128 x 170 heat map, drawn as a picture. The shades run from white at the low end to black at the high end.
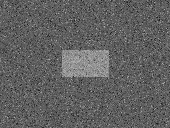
Ninth with the lowest average: centre. Average level on the scale: 60%. Mirror symmetry: none. Odd patch: lower, in the centre. Stripes: none. Slope: none.
